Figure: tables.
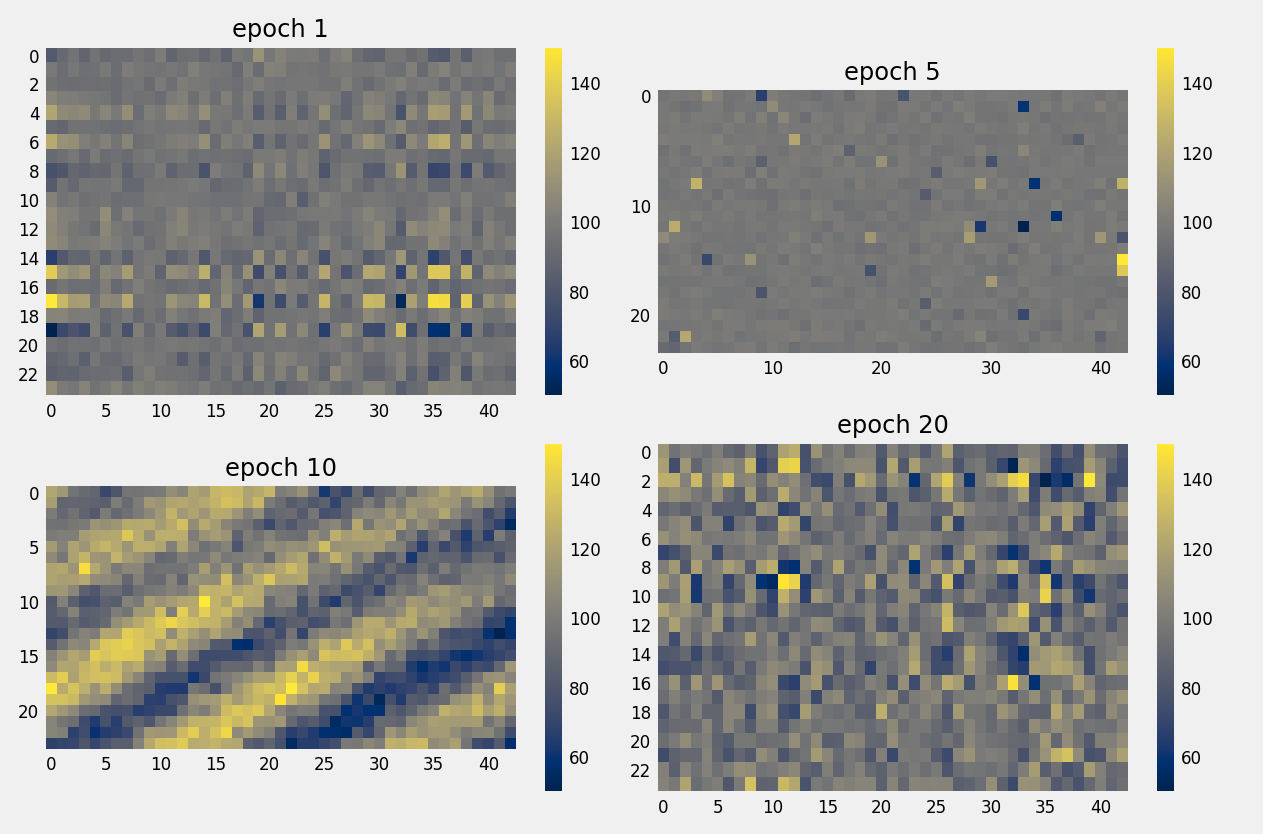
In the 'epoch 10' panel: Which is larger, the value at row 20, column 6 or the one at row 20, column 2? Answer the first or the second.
the second
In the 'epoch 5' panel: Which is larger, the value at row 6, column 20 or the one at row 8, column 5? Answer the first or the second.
the first
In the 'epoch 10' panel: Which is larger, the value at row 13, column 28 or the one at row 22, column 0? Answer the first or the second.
the first
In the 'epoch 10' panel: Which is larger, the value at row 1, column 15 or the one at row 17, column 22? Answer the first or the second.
the second
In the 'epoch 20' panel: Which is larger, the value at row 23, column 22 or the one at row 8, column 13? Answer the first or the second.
the second
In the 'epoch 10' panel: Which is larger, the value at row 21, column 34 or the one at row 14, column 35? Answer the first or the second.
the first
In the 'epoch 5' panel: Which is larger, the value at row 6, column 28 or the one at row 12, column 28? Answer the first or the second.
the second
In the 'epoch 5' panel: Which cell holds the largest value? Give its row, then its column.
15, 42
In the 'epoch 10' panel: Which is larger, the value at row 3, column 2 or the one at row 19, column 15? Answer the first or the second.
the second
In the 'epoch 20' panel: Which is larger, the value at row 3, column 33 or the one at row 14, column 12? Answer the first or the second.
the first
